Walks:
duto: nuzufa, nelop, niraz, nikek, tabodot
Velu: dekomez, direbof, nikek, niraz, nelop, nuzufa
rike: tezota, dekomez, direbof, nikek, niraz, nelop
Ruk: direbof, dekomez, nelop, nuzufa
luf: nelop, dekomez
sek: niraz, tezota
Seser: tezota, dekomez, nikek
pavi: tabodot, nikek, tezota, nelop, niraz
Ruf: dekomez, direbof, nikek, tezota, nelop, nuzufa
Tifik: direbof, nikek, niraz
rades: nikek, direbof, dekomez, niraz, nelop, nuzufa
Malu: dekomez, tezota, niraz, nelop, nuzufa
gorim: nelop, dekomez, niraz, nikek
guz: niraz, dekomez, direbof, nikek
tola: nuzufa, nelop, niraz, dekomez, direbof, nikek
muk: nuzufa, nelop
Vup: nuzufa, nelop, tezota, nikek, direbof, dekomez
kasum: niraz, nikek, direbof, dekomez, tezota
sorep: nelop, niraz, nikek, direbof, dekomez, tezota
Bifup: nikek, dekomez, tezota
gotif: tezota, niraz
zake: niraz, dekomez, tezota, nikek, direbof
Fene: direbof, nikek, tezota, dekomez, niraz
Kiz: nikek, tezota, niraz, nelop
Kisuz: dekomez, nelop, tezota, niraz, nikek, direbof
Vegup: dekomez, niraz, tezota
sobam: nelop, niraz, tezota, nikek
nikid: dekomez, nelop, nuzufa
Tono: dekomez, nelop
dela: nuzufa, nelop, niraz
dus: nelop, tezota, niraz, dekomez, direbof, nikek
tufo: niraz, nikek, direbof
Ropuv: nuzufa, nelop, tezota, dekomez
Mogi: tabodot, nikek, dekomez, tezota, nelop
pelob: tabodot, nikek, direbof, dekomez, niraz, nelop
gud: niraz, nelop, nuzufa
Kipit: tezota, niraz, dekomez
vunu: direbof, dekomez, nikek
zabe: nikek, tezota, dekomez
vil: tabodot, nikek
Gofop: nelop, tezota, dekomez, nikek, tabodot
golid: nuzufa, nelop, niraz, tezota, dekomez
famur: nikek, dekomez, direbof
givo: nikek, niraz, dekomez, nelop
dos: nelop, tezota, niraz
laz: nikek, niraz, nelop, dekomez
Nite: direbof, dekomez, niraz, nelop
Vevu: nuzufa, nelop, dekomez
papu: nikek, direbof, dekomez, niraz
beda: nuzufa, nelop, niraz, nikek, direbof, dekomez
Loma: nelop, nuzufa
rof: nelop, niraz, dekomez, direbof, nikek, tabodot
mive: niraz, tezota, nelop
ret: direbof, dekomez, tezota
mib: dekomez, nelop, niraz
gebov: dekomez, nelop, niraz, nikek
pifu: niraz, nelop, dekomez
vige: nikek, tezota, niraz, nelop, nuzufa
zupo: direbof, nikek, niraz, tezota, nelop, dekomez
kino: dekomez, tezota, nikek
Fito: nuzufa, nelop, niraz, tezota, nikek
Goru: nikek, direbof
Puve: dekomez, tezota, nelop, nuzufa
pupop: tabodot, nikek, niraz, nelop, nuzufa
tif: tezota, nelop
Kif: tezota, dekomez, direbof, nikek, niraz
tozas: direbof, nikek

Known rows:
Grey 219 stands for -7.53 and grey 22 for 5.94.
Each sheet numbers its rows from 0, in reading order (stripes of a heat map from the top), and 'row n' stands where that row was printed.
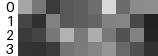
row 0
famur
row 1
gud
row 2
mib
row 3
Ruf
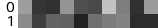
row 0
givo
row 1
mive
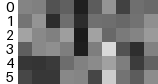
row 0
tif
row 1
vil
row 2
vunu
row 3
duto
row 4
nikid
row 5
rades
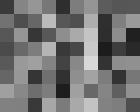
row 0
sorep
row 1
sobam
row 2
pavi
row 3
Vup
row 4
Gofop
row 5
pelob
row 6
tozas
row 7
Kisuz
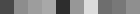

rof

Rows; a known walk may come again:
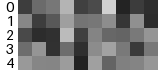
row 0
Vup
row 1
papu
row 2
kino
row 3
pelob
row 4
vunu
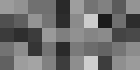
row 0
tozas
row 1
dela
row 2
Velu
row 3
vil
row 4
Gofop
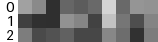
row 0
famur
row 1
rades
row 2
Bifup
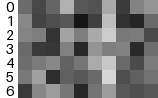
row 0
sobam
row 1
muk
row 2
Kisuz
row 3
Tono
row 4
Ruk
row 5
Mogi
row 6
sorep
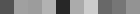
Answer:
rof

